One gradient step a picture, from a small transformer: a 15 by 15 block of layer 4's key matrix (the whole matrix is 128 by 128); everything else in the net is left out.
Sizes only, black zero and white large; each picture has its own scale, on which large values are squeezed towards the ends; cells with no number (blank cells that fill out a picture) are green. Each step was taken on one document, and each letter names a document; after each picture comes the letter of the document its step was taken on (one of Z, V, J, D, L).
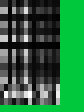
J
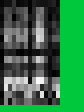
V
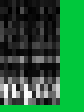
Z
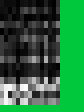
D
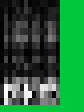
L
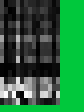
D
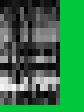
Z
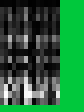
V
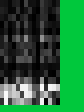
D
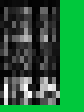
L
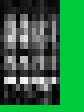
V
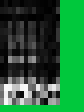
D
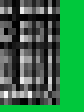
J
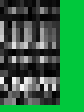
Z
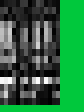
Z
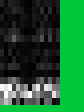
L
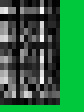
J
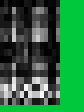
L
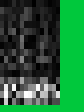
Z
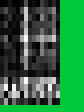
L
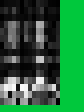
Z
